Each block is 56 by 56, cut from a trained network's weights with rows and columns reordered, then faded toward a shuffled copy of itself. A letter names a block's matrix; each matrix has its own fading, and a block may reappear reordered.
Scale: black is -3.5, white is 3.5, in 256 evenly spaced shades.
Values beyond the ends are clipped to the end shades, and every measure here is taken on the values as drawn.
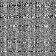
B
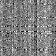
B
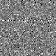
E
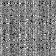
B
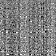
B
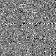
E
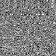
E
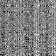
B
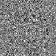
E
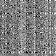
B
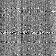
B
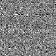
E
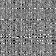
B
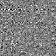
E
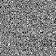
E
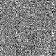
E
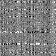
B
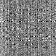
B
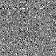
E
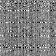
B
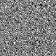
E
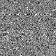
E
